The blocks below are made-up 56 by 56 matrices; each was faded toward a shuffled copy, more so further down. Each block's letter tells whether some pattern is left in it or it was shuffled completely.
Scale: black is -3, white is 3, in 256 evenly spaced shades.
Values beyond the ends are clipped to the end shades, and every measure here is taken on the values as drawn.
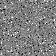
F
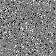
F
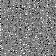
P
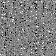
P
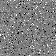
F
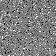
F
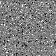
F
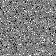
F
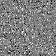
P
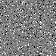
P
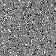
P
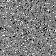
F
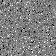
F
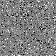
P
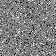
F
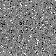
P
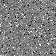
F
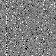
P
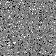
P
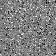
P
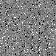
P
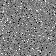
F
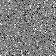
F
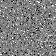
F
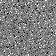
F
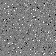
F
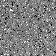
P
